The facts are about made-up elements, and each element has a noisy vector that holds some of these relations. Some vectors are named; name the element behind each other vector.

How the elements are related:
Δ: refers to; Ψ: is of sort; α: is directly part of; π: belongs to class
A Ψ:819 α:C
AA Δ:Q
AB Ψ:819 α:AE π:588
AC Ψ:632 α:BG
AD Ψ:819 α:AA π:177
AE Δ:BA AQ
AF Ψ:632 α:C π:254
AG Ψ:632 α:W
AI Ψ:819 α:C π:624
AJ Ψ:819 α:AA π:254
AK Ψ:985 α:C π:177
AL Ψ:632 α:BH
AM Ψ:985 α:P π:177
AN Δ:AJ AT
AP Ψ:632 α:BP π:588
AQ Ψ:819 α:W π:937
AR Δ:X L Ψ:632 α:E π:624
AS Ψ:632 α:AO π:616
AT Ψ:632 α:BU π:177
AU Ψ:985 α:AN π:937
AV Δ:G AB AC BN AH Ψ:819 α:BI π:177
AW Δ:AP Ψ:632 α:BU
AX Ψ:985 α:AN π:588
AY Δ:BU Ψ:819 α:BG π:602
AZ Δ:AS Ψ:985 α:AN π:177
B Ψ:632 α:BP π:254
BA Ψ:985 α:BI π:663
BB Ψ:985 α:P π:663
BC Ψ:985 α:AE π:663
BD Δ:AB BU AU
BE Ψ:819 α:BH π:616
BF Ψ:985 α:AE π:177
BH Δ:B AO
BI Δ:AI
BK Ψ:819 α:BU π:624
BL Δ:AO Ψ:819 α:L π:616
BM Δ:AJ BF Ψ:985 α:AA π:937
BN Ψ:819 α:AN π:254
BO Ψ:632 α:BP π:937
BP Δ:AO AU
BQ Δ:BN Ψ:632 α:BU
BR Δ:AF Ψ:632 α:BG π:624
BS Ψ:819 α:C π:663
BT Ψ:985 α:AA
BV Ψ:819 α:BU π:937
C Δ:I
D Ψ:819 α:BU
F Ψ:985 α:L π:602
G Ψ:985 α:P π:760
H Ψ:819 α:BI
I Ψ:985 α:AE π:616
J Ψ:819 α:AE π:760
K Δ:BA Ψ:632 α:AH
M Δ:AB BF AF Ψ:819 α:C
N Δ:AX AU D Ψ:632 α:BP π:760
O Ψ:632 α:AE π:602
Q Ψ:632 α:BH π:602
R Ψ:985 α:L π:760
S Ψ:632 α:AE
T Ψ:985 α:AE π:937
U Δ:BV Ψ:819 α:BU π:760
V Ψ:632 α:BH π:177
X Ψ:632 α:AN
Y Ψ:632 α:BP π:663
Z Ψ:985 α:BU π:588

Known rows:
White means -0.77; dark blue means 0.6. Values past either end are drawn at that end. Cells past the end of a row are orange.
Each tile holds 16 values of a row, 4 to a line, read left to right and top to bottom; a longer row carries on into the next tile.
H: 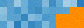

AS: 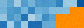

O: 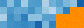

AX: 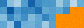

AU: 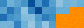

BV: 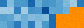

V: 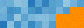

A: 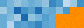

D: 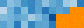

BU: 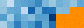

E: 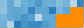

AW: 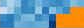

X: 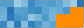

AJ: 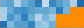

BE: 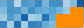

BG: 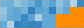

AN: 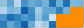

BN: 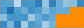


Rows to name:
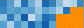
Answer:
BA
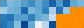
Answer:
BM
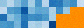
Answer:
M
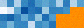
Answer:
BH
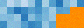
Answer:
AF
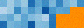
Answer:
AT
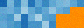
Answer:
T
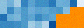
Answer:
AV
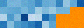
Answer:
I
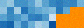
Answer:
BR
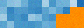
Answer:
F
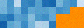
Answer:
AZ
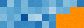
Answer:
BC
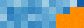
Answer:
Q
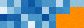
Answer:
BP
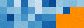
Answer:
K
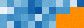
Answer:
AO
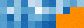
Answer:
AE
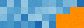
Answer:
S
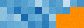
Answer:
AI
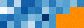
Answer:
BL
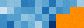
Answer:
U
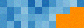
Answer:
BO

